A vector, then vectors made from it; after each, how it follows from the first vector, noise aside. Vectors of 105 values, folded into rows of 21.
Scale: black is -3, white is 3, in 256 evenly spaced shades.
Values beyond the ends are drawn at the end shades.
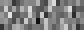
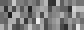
negated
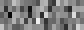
negated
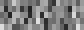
negated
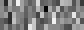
reversed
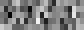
negated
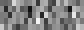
negated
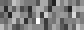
negated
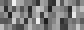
negated
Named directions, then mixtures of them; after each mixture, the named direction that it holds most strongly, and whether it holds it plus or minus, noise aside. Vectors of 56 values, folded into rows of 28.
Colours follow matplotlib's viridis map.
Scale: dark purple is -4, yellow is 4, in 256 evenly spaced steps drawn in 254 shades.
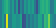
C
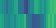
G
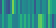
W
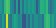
C, plus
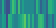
W, plus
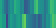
G, plus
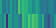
C, minus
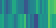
G, plus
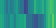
G, plus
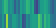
C, plus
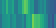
G, minus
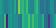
C, minus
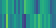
C, plus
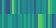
W, plus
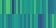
W, minus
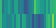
G, plus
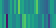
C, minus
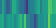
G, plus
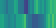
G, plus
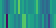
C, minus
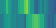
G, minus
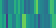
C, minus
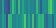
W, plus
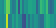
C, plus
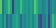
W, minus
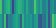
W, minus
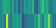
C, plus
